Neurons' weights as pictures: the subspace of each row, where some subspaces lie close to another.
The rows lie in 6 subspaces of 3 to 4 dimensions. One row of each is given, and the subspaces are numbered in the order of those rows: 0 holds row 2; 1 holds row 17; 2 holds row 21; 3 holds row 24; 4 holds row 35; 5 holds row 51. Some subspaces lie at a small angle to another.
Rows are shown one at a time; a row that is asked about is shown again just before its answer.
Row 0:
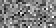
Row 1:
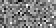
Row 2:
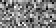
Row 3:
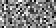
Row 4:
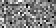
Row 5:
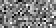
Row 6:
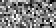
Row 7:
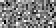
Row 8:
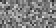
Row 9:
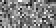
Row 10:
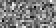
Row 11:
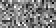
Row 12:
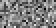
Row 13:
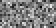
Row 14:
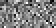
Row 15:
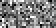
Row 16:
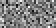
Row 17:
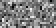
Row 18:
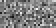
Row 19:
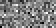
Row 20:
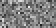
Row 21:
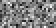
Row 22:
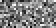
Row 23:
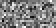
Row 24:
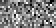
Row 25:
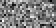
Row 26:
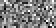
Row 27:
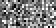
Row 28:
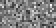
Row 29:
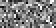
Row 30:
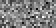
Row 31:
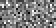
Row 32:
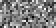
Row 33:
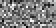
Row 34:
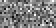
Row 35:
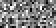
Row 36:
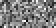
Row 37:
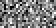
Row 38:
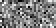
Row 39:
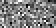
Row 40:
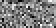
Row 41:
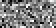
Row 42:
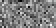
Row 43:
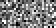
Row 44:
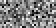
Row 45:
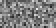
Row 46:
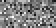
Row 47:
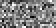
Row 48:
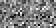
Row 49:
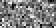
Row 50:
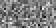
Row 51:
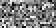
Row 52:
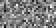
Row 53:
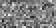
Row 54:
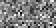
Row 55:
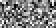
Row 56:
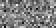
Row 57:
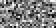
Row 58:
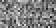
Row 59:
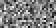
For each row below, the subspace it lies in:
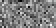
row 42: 4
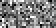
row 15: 4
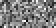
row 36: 2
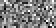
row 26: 3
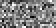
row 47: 5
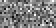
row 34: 3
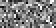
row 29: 3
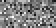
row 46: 3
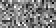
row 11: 0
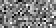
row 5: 1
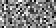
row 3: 4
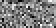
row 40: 1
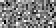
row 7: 0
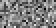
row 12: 3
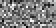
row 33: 0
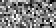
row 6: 3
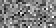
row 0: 2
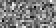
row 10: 5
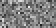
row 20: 4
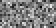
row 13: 2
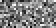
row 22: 3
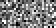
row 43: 0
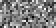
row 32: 2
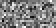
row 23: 5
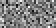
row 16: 4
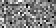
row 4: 1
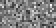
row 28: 5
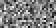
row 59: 1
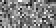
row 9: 4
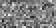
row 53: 5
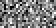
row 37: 4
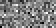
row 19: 3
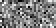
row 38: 4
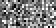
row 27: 0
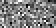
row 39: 1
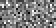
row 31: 5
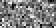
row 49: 1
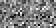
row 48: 2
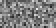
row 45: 2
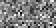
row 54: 2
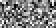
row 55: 0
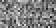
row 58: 0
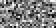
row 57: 0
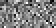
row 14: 3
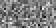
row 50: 0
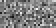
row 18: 3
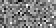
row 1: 1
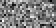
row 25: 5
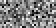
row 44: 5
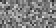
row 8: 0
